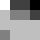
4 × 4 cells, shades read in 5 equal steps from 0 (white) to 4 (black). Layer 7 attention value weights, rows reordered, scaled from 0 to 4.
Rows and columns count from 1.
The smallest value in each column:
0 1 1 1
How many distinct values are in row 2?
3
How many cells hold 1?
8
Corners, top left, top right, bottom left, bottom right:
0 4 2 1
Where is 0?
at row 1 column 1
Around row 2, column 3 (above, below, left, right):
3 1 2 3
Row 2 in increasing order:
1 2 2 3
